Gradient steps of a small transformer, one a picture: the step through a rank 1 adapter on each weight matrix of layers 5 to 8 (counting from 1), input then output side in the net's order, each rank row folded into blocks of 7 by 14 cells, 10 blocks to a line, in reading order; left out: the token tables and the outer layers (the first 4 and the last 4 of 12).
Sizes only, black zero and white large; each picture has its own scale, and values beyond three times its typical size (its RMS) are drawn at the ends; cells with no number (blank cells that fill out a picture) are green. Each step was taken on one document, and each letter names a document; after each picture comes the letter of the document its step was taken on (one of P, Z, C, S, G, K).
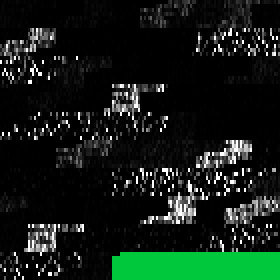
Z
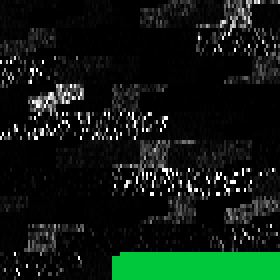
Z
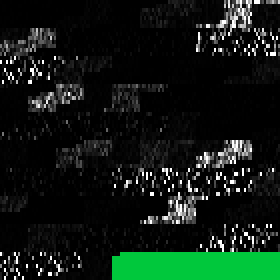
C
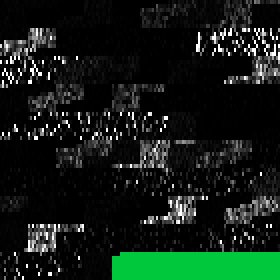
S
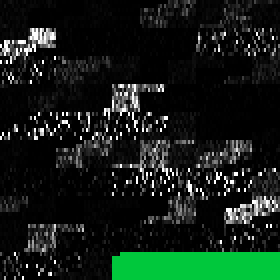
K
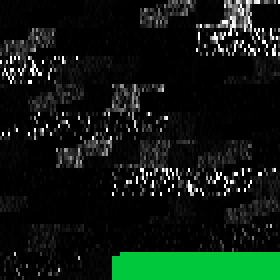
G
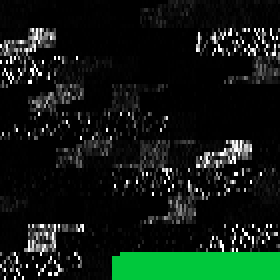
Z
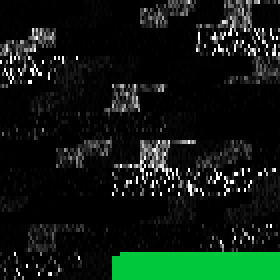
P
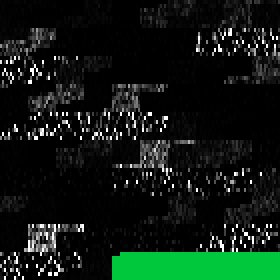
S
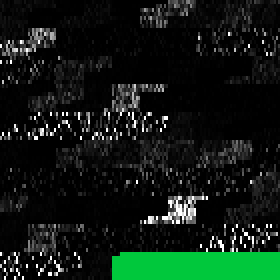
C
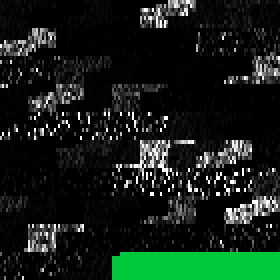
K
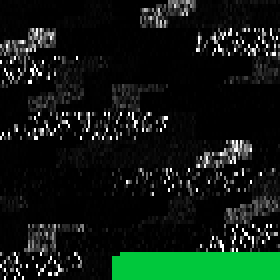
K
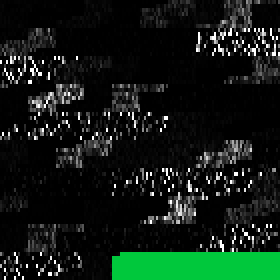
K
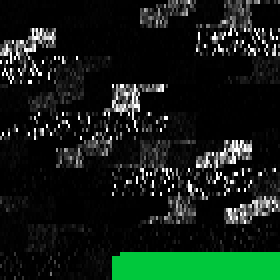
G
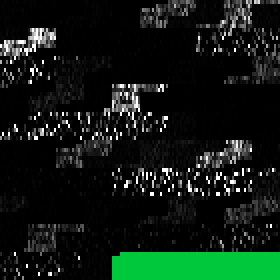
S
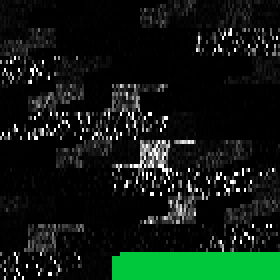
S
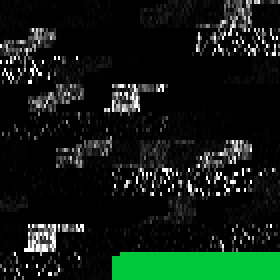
Z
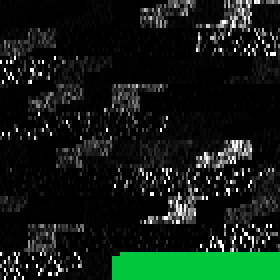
C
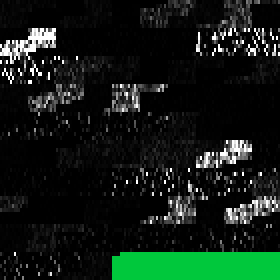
P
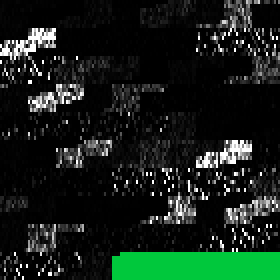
P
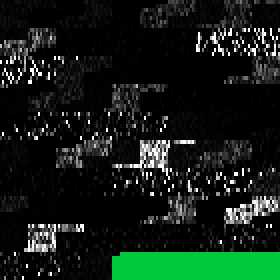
C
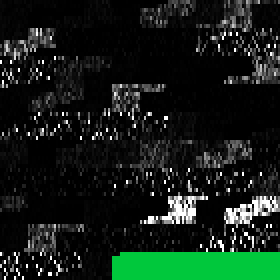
K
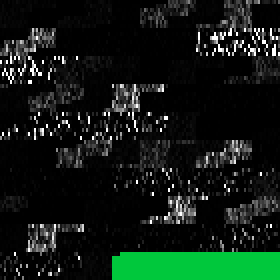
G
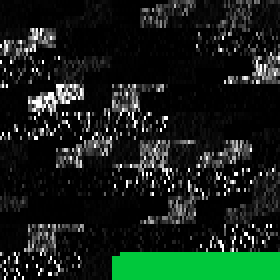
C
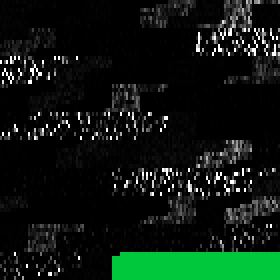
S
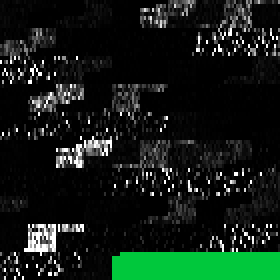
Z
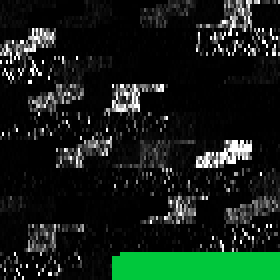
G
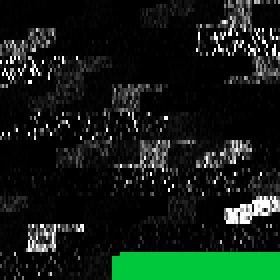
G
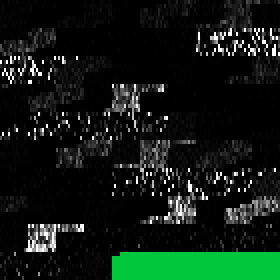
G
